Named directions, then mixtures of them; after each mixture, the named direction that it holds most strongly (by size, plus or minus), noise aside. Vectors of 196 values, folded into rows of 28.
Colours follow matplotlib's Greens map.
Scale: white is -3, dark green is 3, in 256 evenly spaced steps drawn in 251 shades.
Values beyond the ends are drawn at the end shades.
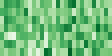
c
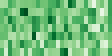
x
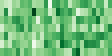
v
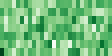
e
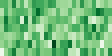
e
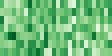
c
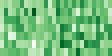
v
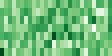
e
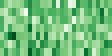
c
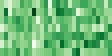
v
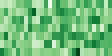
v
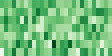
e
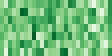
x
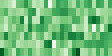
e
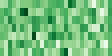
x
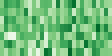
c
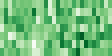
v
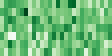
c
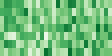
c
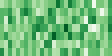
x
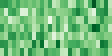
x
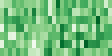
v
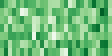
x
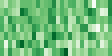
x
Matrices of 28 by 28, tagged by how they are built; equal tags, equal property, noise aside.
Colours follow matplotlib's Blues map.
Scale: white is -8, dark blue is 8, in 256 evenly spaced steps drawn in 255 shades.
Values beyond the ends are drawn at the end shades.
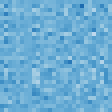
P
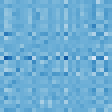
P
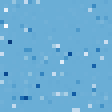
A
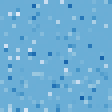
A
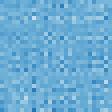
P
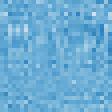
P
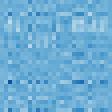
P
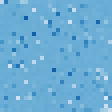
A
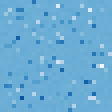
A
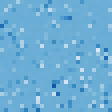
A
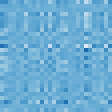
P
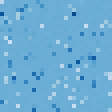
A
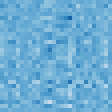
P
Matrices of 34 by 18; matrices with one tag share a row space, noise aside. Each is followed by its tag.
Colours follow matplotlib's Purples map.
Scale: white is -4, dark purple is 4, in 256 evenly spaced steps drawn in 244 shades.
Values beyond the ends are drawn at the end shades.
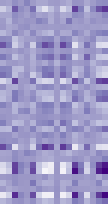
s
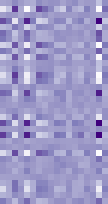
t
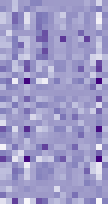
t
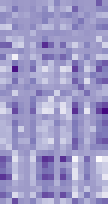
s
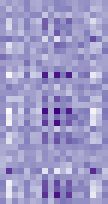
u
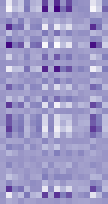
u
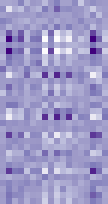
u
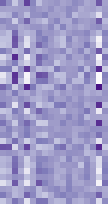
t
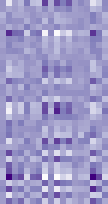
u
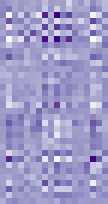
u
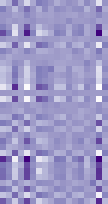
t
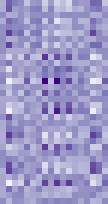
u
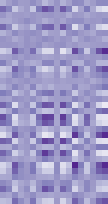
s
